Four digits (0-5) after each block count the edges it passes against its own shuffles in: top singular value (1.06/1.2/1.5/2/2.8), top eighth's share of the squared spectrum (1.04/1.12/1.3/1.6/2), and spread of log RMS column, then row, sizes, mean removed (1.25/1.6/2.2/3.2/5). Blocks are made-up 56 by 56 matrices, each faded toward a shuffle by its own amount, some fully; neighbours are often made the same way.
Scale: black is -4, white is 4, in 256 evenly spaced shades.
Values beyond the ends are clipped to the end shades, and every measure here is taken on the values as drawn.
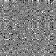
4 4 2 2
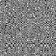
4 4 2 2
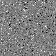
1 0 0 0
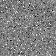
1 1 0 0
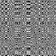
5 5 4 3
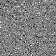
3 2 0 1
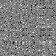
3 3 1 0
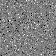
2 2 0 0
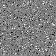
1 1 0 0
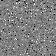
0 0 0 0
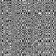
4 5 3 3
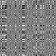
5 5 4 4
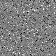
0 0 0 0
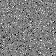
0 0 0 0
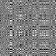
5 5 3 3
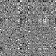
4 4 2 2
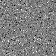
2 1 0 0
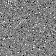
0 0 0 0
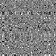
4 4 2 2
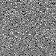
3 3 1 1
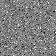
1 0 0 0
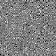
3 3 1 2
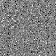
3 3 1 0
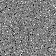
1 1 0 0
